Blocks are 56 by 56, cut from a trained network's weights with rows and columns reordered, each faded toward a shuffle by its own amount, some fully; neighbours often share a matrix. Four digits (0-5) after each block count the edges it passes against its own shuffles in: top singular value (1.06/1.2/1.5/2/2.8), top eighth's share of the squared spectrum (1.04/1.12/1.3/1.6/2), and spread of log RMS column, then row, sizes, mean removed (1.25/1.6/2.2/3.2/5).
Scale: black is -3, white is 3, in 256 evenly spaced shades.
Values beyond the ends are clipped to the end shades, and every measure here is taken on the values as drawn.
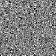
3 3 2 1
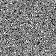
1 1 0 0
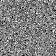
1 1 0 0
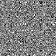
3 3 2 1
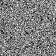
1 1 0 0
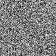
2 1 0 0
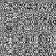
3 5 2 3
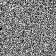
1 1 0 0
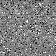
0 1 1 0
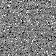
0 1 0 0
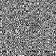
3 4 1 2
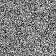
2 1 0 0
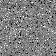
0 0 0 0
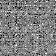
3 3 2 1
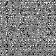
3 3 2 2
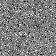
0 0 0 0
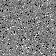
0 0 0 0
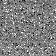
1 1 0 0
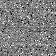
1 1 0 0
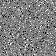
0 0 0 0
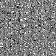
2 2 0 1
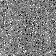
1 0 0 0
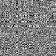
4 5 1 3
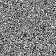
1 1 0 0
